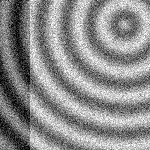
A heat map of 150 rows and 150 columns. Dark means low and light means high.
The values follow a bell shape. Neither half mirrors the other. Concentric rings centre on the top right. A vertical seam about 20% of the way across splits the table, and the right part is higher. The ninth with the highest average is the top right.
